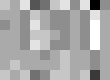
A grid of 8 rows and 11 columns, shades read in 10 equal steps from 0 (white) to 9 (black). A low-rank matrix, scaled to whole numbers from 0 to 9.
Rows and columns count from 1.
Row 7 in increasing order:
2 2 3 3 3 3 3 3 3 3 4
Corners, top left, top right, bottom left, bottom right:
2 4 2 3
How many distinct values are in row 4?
4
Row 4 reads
3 3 4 2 2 3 4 3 4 0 3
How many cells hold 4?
22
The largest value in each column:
4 3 4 6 5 4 4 4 4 9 4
